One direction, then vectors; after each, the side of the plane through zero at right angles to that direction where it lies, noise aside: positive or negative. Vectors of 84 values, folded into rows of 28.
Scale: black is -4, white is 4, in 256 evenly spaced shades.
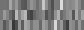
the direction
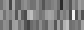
negative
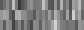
positive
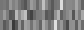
positive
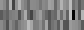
positive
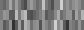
positive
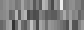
positive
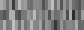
negative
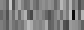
positive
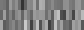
positive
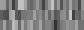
negative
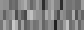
negative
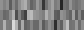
negative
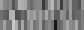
negative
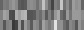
positive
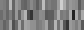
positive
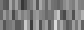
positive
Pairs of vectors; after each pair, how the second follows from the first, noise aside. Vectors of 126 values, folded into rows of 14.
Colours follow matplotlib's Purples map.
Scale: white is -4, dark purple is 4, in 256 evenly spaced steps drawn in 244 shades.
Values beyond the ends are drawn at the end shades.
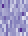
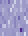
partly zeroed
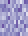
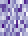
scaled up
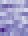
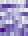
scaled up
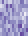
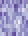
wrapped around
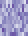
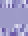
partly zeroed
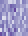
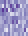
wrapped around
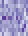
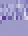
partly zeroed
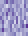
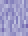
shrunk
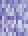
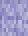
shrunk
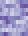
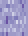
partly zeroed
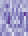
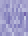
shrunk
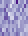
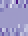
partly zeroed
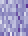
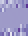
partly zeroed
